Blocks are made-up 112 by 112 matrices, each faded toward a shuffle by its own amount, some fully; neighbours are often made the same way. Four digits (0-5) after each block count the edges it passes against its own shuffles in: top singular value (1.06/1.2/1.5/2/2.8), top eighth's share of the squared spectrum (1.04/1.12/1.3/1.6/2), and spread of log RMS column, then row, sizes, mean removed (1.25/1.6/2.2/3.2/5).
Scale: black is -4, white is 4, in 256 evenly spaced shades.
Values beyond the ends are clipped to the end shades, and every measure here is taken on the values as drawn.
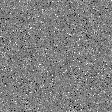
0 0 0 0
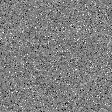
2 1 0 0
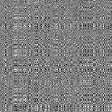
5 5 4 4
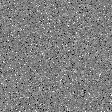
0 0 0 0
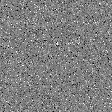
2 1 0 0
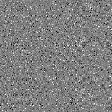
4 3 1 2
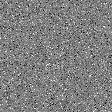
3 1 0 0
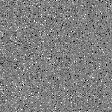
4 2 1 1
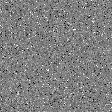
3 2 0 0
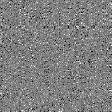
4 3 2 2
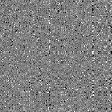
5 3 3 2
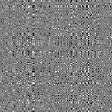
5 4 3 3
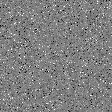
0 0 0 0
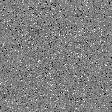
3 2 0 0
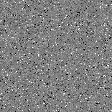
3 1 0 0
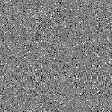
4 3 2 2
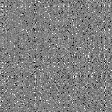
4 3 2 2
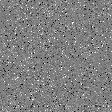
3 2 0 0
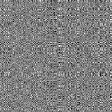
5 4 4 3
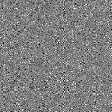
4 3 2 2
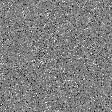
2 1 0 0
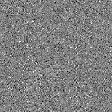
4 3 1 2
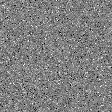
2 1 0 0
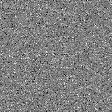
3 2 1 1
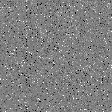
3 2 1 1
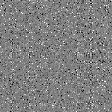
4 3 2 1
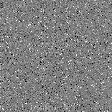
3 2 1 0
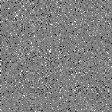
4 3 2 2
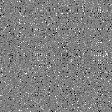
4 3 2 2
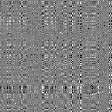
5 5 4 4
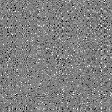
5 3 2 2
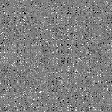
4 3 2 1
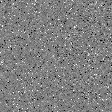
3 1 0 0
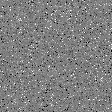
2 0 0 0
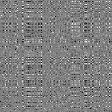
5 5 4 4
